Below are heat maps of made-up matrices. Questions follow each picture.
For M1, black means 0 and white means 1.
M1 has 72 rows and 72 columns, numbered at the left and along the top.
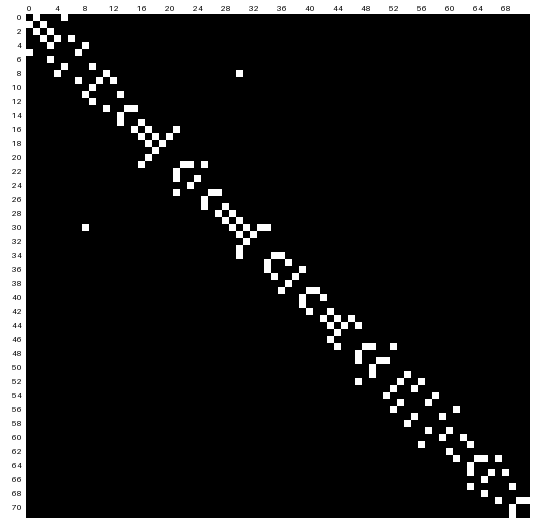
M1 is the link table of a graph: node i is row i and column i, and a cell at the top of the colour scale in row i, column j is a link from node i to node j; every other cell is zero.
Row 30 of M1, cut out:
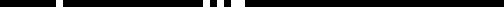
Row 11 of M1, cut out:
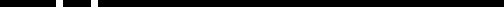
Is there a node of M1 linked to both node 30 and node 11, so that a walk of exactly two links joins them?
yes
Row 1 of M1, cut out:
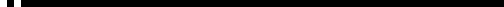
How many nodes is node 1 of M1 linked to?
2
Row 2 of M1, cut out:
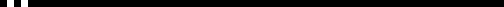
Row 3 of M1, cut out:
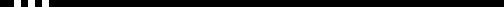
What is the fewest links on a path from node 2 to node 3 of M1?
1
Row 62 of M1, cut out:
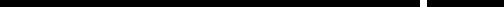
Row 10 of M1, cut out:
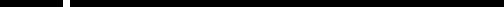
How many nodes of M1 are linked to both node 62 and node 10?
0
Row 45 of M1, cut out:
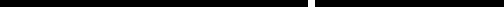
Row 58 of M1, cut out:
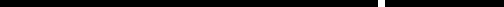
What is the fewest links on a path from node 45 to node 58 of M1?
6
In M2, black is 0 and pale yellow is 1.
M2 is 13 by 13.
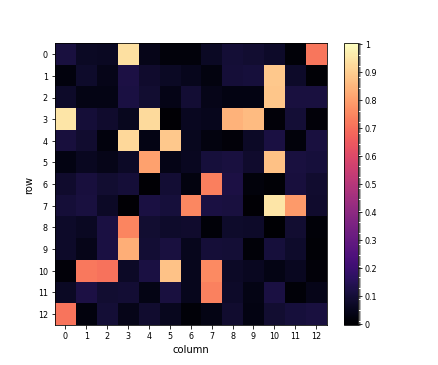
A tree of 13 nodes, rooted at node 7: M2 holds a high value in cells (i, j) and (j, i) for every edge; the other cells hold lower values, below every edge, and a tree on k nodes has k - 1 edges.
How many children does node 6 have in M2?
0
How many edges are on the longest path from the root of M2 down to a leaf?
6
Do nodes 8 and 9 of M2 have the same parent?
yes
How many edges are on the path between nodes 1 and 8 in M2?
5
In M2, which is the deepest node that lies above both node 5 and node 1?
10
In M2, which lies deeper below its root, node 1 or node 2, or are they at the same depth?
the same depth
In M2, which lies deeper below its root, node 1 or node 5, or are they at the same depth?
the same depth
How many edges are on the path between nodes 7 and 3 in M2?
4
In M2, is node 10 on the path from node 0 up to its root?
yes
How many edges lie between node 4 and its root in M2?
3
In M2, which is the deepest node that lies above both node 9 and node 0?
3
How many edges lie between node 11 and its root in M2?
1
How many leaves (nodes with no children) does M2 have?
7
